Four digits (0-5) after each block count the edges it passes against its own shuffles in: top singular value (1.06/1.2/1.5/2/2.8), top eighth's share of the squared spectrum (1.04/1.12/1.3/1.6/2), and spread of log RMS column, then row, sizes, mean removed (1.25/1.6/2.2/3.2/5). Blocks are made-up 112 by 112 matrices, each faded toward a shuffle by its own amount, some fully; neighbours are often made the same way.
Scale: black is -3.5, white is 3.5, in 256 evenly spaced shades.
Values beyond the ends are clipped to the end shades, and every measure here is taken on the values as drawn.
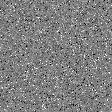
0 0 0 0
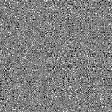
4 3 2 2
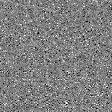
3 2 0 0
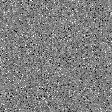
3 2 0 1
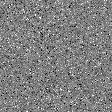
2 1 0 0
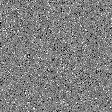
2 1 0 0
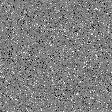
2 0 0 0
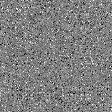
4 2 1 1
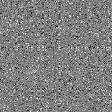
4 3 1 1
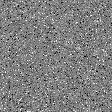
2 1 0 0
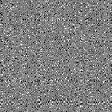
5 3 2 2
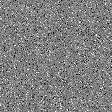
2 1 0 0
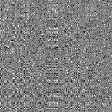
5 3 3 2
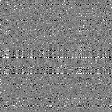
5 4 2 3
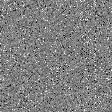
3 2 1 0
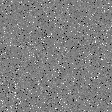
0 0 0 0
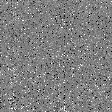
2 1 1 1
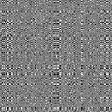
5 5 4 4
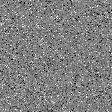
2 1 0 0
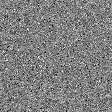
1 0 0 0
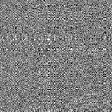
5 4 3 3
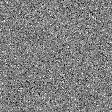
2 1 0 0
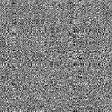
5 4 3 3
